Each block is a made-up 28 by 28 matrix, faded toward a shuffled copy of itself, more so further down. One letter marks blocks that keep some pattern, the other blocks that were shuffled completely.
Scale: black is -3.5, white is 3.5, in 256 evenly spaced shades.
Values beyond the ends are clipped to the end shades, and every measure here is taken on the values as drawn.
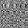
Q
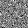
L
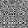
Q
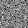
L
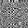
Q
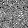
L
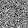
L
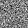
L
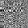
Q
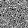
L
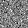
L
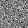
L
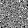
L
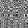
Q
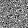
L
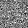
L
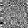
Q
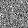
L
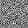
Q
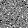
L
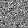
L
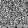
L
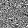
L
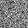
L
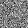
L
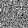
L
